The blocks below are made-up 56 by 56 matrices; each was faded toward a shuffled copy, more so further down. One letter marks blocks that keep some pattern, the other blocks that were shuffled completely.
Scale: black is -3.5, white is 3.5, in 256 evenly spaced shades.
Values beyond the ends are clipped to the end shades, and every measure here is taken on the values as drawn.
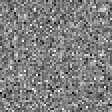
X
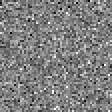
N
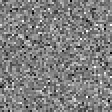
N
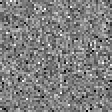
N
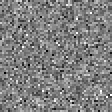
X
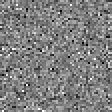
X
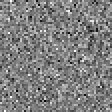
X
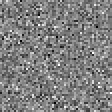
N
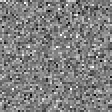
N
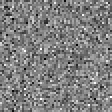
X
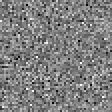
X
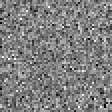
X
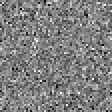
N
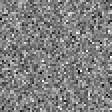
X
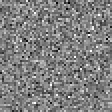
N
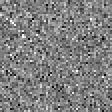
X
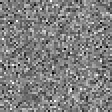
N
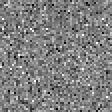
N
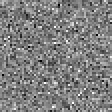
X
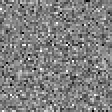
X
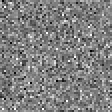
X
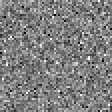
N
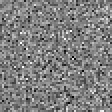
N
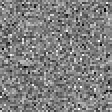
X
